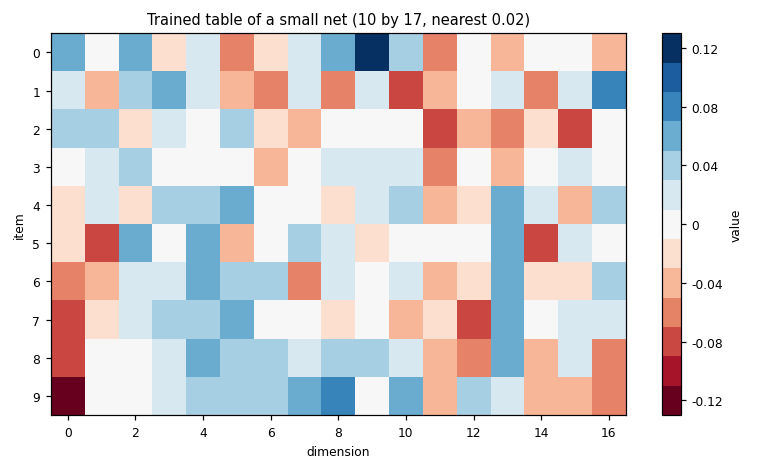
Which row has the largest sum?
4
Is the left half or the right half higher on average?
left
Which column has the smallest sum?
11
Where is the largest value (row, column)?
0 9
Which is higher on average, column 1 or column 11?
column 1
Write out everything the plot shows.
Title: Trained table of a small net (10 by 17, nearest 0.02)
x-axis: dimension, ticks 0 2 4 6 8 10 12 14 16
y-axis: item, ticks 0 1 2 3 4 5 6 7 8 9 (0 at the top)
Colour bar: value, ticks -0.12 -0.08 -0.04 0 0.04 0.08 0.12
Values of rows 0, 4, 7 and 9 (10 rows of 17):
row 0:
0.06 0 0.06 -0.02 0.02 -0.06 -0.02 0.02 0.06 0.12 0.04 -0.06 0 -0.04 0 0 -0.04
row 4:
-0.02 0.02 -0.02 0.04 0.04 0.06 0 0 -0.02 0.02 0.04 -0.04 -0.02 0.06 0.02 -0.04 0.04
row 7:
-0.08 -0.02 0.02 0.04 0.04 0.06 0 0 -0.02 0 -0.04 -0.02 -0.08 0.06 0 0.02 0.02
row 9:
-0.12 0 0 0.02 0.04 0.04 0.04 0.06 0.08 0 0.06 -0.04 0.04 0.02 -0.04 -0.04 -0.06
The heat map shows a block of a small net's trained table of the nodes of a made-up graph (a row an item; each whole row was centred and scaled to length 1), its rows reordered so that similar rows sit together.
